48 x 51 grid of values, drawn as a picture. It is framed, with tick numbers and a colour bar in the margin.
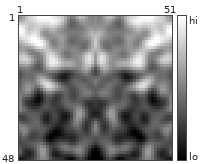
There are no regular stripes. There are no lone odd cells. The left and right halves mirror each other. Values rise toward the top. The field is mottled with small blotches.
